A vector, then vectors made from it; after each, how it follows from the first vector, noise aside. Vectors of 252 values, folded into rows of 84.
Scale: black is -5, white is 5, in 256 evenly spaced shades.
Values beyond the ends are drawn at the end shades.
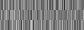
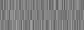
shrunk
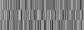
wrapped around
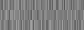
shrunk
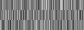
wrapped around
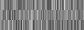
sign-scrambled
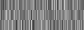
sign-scrambled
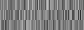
wrapped around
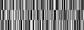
scaled up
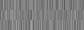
shrunk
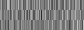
wrapped around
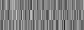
wrapped around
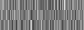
sign-scrambled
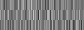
wrapped around
